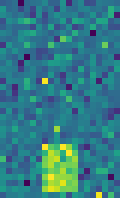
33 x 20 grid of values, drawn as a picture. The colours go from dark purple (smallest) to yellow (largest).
In the bottom middle lies a patch that is higher than the rest. On average the colour sits 40% of the way up the scale. The values are skewed, with a long tail toward high values. The bottom middle is the ninth with the highest average.
